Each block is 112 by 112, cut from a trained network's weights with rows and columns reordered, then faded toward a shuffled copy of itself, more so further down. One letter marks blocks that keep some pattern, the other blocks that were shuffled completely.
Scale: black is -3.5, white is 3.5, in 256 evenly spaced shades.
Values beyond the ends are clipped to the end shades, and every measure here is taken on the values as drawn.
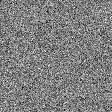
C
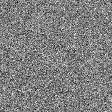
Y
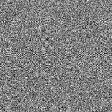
Y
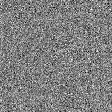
Y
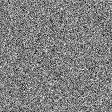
C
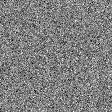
C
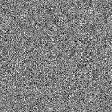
Y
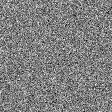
C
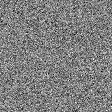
C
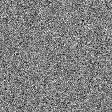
C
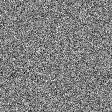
C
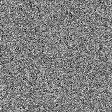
Y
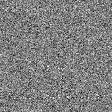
Y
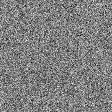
Y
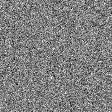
Y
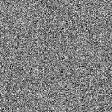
Y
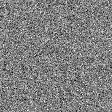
C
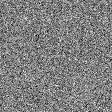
C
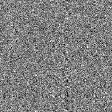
Y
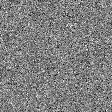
C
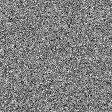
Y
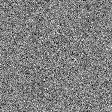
C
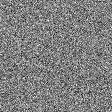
C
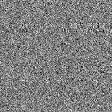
Y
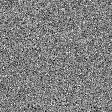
C
